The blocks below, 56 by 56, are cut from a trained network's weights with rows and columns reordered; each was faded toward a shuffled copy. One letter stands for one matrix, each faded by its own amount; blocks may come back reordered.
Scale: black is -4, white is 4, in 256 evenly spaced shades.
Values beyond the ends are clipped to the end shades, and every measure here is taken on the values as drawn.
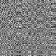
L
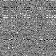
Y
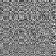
L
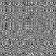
L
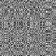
L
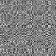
L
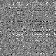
Y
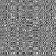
L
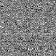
Y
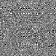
Y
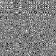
Y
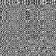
L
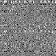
Y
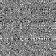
Y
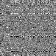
Y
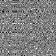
Y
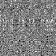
Y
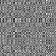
L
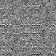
Y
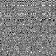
Y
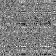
Y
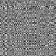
L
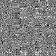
Y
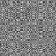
L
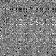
Y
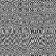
L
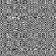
L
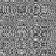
L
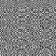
L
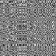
L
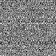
Y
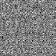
Y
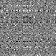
Y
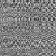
L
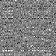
Y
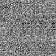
Y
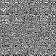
Y
